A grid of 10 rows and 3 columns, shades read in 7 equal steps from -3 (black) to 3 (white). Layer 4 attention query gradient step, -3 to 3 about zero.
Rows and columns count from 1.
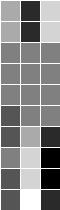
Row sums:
1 1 0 0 0 -1 -2 -1 -2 0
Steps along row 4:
same same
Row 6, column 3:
0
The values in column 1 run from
-1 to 1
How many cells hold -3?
2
